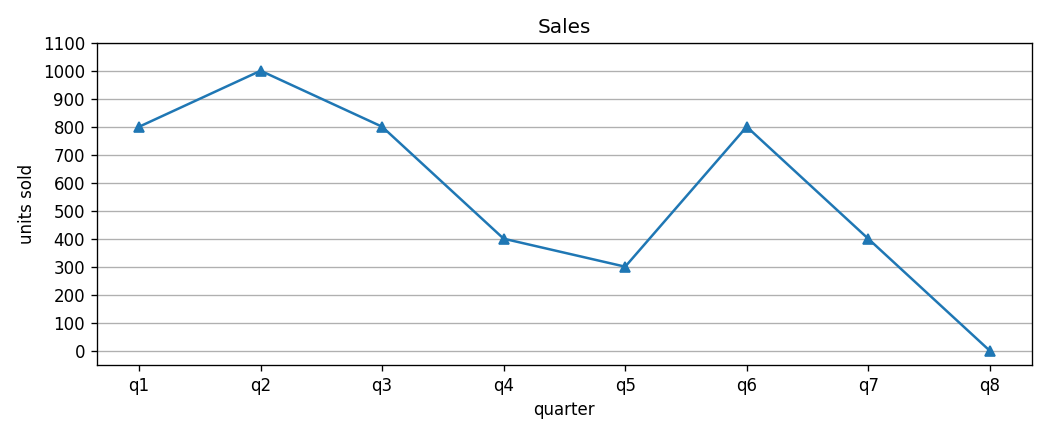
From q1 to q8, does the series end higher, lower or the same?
lower
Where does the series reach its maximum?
q2
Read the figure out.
Title: Sales
x-axis: quarter, ticks q1 q2 q3 q4 q5 q6 q7 q8
y-axis: units sold, ticks 0 100 200 300 400 500 600 700 800 900 1000 1100
Values:
800 1000 800 400 300 800 400 0
